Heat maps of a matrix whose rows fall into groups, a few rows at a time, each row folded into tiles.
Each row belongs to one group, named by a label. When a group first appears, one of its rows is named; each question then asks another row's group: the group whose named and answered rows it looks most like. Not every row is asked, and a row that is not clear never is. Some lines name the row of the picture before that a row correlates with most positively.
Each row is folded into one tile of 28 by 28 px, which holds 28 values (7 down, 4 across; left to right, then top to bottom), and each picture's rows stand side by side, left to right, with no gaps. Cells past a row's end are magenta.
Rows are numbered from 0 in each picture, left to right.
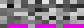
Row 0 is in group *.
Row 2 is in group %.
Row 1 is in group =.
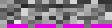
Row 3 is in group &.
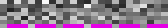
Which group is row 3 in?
&
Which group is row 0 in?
=
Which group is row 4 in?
=
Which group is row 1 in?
=
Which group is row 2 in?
%
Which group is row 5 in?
*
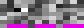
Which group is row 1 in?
=
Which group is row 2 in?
%
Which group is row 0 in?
=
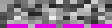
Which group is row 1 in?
*
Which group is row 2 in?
%
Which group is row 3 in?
&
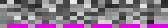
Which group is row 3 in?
*
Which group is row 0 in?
&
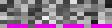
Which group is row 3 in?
*
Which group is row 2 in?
=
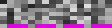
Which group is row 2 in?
&
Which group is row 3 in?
*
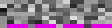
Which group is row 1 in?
&
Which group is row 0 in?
*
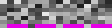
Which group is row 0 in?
=
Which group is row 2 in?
&
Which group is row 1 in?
*
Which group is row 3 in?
&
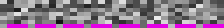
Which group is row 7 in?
&
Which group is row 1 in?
*
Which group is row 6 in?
*
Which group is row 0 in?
=
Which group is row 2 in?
&
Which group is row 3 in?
%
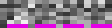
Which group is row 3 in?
*
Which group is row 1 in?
*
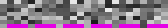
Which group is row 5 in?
%
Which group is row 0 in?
=
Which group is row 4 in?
%
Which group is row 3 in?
*
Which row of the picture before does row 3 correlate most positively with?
2
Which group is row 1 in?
&
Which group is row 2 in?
=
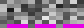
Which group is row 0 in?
&
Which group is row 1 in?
=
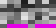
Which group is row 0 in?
*
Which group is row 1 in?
%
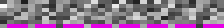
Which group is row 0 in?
&
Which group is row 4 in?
&
